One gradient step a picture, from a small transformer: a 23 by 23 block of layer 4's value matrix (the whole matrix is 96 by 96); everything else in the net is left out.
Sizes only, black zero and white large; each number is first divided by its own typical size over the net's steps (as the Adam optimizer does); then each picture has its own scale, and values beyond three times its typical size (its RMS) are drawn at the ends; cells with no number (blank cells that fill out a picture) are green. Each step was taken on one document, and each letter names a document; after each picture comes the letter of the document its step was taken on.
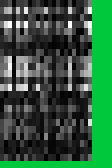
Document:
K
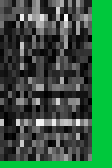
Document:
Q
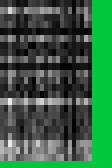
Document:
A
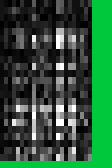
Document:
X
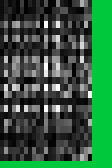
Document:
K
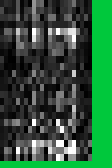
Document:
X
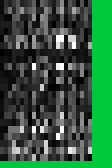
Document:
X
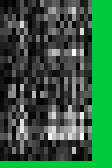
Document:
Q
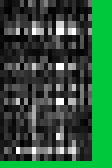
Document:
X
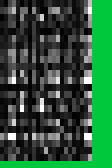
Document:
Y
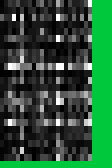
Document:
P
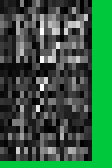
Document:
Q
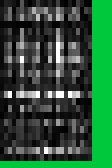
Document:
X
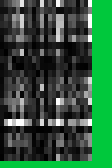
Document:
P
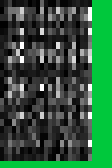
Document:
P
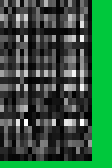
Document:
K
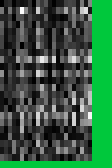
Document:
K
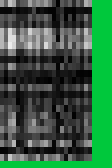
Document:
A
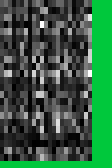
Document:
K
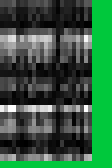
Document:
A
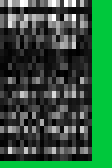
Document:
Q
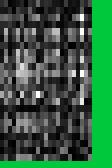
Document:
K
